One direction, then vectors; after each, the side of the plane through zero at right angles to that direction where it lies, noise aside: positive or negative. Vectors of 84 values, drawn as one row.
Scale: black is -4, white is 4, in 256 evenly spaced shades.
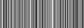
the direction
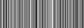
positive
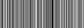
negative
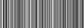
positive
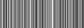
positive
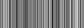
negative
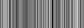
negative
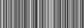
positive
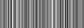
positive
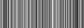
positive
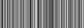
negative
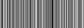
negative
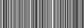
positive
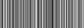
negative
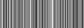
positive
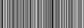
negative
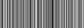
negative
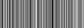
negative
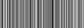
negative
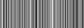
positive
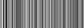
positive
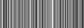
positive
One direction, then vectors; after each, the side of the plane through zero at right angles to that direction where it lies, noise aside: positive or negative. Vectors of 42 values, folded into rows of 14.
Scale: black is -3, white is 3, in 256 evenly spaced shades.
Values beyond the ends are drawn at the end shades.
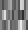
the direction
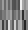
positive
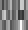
positive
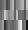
positive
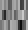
negative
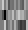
negative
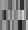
negative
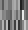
negative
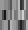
negative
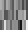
negative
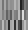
negative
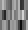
negative
